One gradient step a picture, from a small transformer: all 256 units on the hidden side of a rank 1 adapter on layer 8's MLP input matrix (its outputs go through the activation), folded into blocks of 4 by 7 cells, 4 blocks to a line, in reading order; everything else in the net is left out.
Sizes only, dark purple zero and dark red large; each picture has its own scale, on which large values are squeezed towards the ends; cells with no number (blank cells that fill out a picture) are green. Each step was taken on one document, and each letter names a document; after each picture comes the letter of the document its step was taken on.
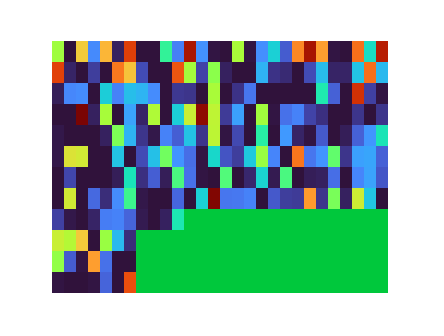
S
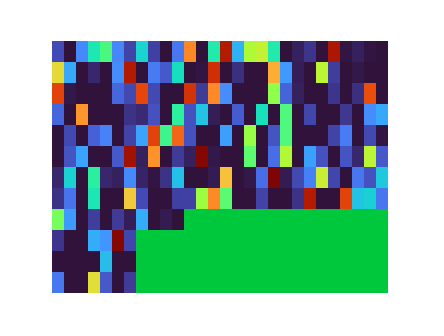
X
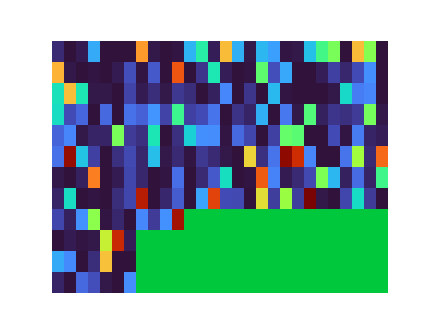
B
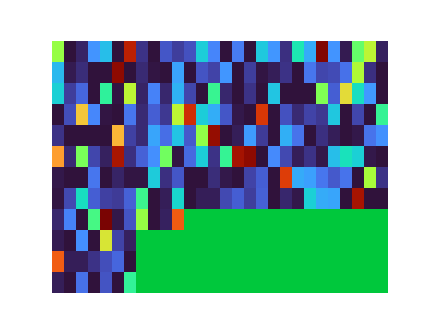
S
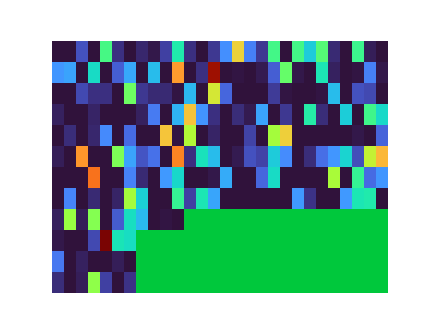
X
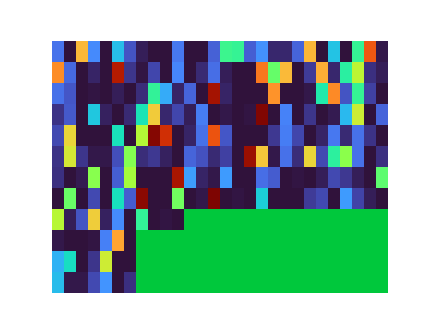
B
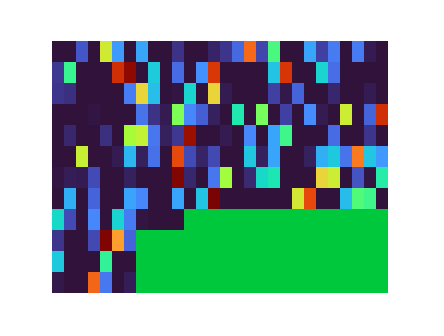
X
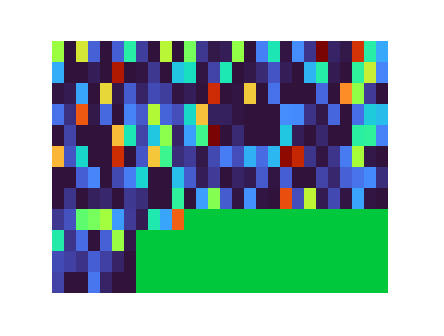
S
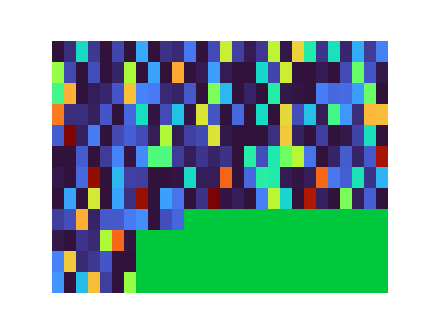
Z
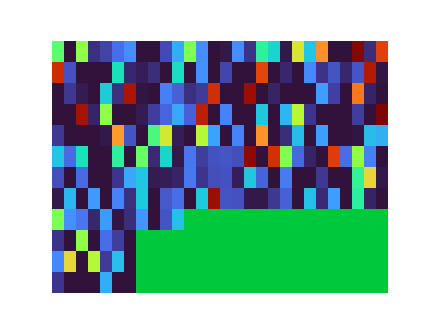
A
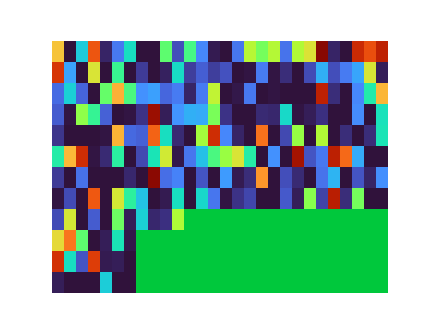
S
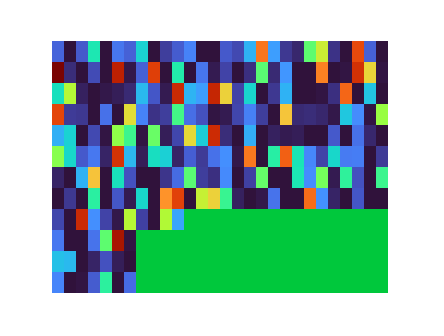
B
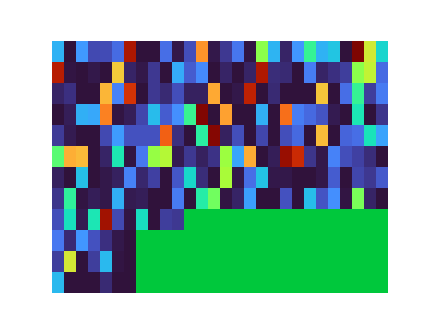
A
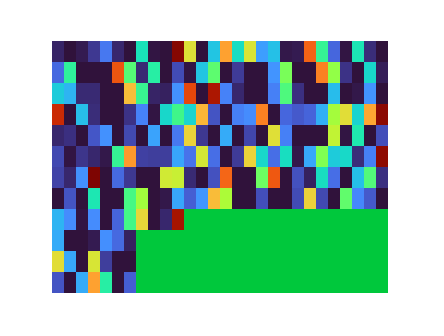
X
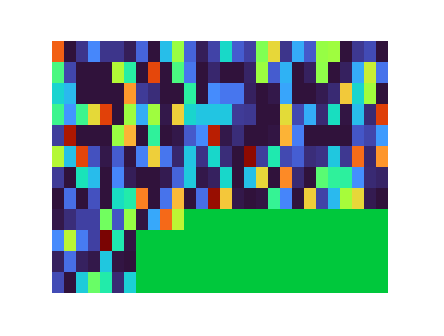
Z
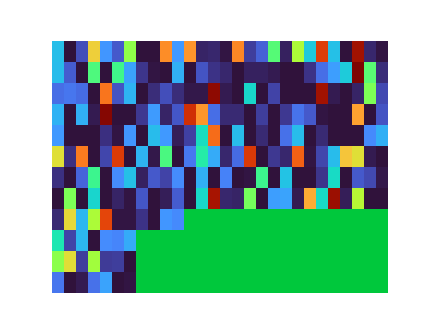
S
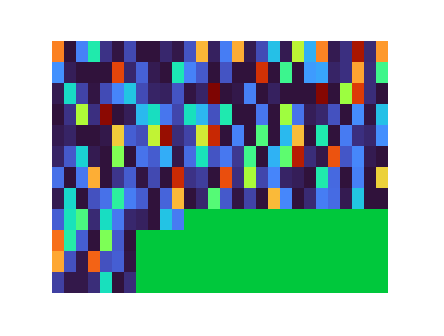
A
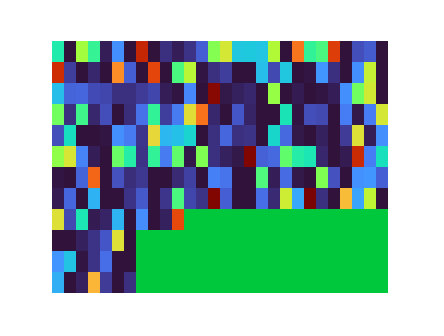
B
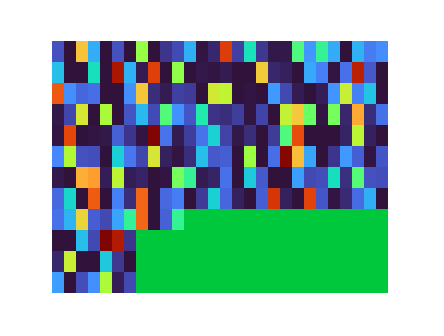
B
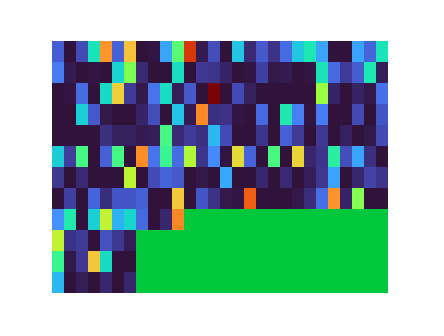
S
